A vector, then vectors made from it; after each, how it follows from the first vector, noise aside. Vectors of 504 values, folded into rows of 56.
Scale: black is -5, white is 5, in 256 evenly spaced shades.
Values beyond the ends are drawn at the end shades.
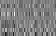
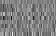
wrapped around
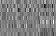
wrapped around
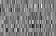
wrapped around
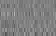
shrunk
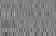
shrunk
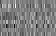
wrapped around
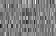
wrapped around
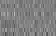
shrunk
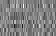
wrapped around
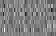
wrapped around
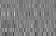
shrunk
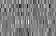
wrapped around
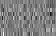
wrapped around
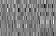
wrapped around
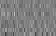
shrunk
